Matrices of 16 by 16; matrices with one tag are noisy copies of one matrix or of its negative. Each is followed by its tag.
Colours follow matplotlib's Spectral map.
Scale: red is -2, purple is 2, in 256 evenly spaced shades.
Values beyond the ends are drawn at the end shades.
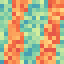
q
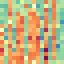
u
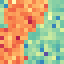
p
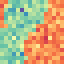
p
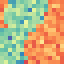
p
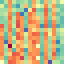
u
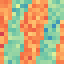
q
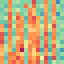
u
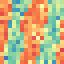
q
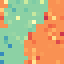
p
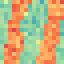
q
